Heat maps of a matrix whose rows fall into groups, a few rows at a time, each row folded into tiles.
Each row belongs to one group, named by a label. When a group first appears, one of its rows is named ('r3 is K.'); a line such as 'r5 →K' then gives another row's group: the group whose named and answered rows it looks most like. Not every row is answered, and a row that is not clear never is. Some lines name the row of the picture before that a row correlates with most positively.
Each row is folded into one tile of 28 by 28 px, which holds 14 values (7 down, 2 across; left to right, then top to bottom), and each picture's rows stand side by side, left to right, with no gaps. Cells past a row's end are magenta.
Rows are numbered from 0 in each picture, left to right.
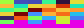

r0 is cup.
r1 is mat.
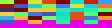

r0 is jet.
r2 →cup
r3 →cup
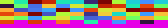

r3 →mat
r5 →mat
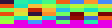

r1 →mat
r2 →cup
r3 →cup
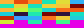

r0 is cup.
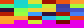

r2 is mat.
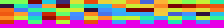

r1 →cup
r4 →jet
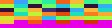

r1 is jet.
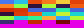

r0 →mat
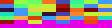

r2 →mat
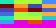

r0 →jet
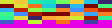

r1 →cup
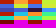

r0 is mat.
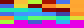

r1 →jet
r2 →mat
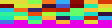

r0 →jet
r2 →mat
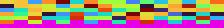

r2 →cup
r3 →jet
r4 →cup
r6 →jet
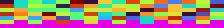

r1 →cup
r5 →jet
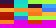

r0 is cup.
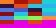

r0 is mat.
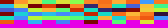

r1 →jet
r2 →jet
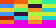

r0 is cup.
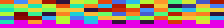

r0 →cup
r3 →jet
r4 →mat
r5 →jet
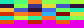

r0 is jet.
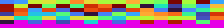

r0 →mat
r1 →jet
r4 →jet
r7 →cup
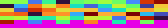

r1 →mat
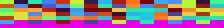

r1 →mat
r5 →cup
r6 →mat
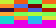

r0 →jet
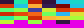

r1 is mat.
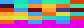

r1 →mat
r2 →jet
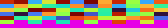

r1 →mat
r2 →cup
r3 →cup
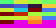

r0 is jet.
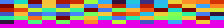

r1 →cup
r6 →jet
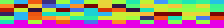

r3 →jet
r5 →cup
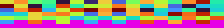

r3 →mat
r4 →mat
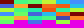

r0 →cup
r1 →jet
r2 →cup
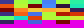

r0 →mat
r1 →mat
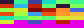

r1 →mat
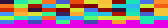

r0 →mat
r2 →mat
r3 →jet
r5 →mat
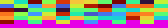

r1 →cup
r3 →jet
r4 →cup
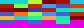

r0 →mat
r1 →jet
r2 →cup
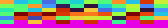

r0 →cup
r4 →cup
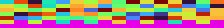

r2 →mat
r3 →jet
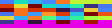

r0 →mat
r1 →mat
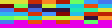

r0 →jet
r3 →cup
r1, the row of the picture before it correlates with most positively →2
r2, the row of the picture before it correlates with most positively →2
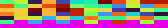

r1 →mat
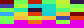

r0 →cup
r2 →cup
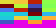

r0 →jet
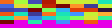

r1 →mat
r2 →jet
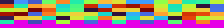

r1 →mat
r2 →cup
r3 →jet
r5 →mat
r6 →cup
